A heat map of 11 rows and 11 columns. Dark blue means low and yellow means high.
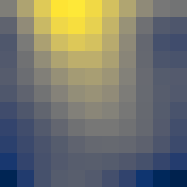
The ninth with the highest average is the top middle. The field climbs toward the top. Values change most from cell to cell in the top left.
